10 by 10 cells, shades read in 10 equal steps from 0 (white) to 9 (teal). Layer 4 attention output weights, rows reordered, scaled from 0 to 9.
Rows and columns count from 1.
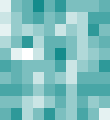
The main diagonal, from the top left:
1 4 3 3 6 7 2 7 4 1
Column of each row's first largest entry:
4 4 9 3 6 10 2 1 6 2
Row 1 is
1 5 6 9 6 8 5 5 5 6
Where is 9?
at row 1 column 4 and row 5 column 6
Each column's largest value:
7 8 8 9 8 9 5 7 8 8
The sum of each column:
42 51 45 43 56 60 37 47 56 56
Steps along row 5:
down down up up up down down up up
